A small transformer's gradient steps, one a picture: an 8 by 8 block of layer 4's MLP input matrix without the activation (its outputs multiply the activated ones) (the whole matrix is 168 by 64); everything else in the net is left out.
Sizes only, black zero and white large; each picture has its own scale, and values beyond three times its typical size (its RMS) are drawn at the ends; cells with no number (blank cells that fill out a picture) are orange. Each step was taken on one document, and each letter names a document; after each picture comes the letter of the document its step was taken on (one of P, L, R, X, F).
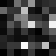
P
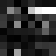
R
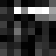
R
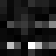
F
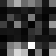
F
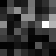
P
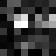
P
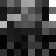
P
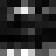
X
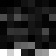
X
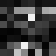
X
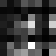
F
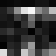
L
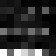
L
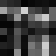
R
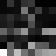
X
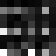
L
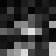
F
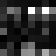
L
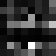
F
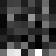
X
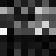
R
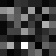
X
